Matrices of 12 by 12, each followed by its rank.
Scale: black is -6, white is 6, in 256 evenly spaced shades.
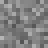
full rank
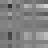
one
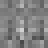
two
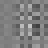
one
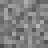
full rank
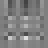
one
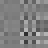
one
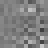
two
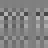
one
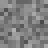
full rank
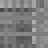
two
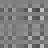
one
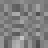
two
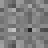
two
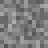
full rank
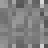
two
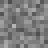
full rank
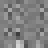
two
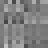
two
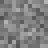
full rank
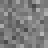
full rank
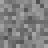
full rank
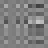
one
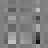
one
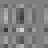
one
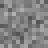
full rank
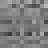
two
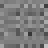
two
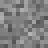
full rank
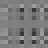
one
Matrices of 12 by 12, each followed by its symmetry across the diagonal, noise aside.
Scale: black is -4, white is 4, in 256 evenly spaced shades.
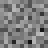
symmetric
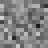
neither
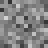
symmetric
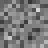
symmetric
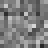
neither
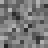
symmetric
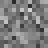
neither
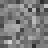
neither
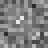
symmetric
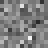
neither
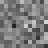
neither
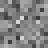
symmetric
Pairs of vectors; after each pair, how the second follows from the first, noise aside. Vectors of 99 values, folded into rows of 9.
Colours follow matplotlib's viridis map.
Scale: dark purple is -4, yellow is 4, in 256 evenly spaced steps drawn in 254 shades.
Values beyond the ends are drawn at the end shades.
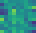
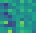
wrapped around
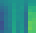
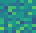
shuffled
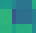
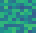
shuffled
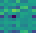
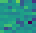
shuffled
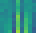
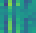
wrapped around
